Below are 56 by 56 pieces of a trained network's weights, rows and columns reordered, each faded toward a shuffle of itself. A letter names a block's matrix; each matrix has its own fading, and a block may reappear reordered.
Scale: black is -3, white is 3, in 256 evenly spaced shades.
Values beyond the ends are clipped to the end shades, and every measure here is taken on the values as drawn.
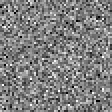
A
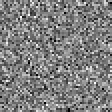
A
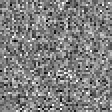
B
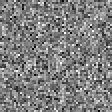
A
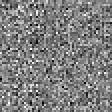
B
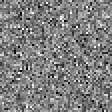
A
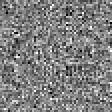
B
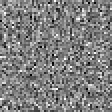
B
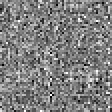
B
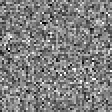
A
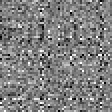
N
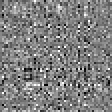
N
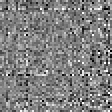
N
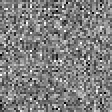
B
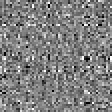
N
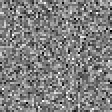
A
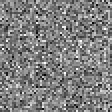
B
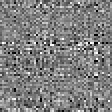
N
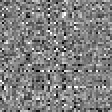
N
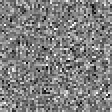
B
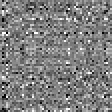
N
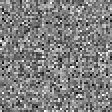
B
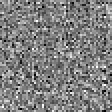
B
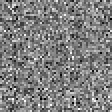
B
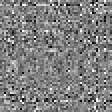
N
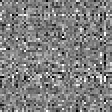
N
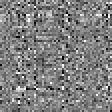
N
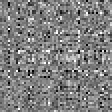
N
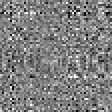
N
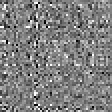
N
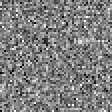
A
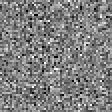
B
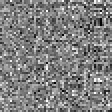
B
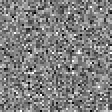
B
